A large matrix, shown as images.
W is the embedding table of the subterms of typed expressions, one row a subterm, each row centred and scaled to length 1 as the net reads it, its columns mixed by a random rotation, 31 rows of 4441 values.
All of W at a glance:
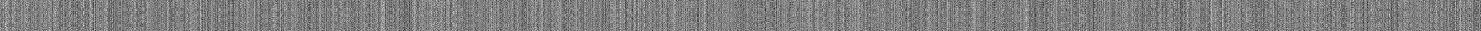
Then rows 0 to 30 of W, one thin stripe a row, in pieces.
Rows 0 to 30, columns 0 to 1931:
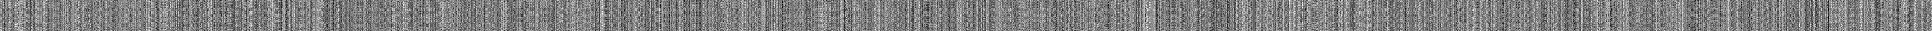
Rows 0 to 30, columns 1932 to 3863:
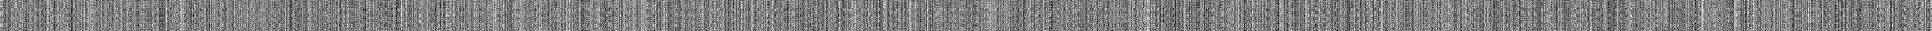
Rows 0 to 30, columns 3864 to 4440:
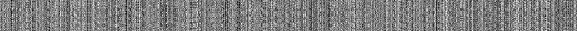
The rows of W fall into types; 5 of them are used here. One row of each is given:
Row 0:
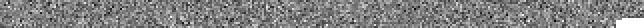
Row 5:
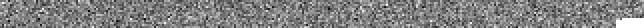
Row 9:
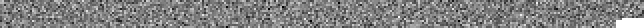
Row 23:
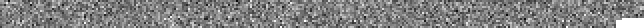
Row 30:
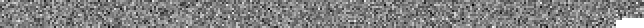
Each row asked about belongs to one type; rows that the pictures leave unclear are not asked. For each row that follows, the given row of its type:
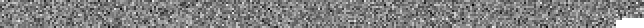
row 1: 30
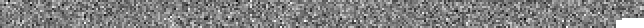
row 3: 23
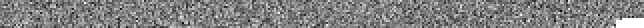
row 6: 0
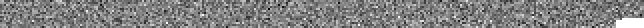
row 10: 9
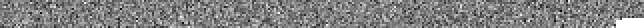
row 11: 0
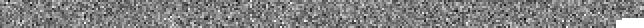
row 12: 23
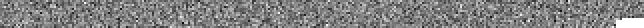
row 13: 0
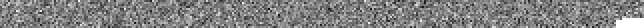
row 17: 30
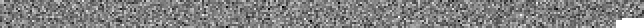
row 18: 9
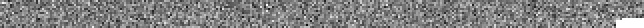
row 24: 5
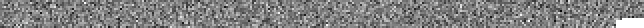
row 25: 0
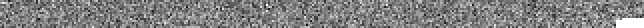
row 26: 5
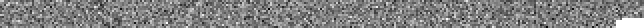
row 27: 30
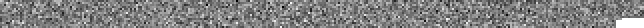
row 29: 23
